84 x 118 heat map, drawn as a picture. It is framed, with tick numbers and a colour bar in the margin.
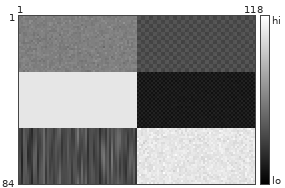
The table splits into 3 rows of 2 panels. Panel 1,1: middling, fine-grained, faint in contrast. Panel 1,2: low, checkered, faint in contrast. Panel 2,1: very high, flat. Panel 2,2: very low, checkered, faint in contrast. Panel 3,1: low, streaked downward. Panel 3,2: very high, fine-grained, faint in contrast.
